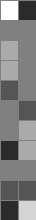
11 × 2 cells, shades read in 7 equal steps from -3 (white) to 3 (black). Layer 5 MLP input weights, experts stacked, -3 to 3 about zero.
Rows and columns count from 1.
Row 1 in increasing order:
-3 2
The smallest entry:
-3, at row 1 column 1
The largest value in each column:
2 2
